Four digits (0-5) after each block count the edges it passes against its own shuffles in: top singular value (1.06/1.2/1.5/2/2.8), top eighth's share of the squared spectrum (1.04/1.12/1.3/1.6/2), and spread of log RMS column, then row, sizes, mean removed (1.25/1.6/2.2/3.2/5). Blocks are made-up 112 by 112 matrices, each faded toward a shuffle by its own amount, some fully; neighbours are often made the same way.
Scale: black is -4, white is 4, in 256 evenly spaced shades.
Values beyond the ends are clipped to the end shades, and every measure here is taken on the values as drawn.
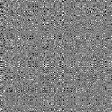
5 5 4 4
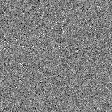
3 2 0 0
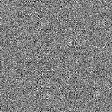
4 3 2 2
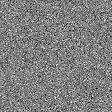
0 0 0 0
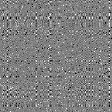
5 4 3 3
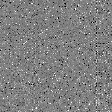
4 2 1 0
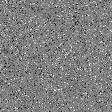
2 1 0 0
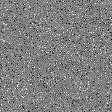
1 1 0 0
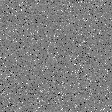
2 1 0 0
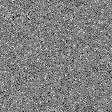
2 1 0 0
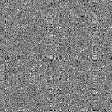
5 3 2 2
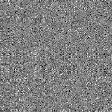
4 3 2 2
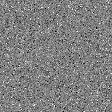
3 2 1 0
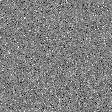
2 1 0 0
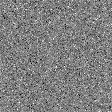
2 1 0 0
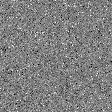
2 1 0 0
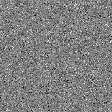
3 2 1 0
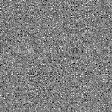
4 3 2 2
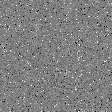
2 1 0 0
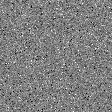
0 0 0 0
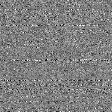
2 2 0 4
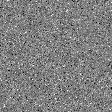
0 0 0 0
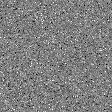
0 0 0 0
